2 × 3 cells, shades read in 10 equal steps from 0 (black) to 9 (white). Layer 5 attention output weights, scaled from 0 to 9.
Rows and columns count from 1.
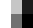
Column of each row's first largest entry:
1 1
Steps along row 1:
down down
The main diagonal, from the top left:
9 4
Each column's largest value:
9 7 1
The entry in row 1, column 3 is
1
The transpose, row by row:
9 9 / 7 4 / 1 0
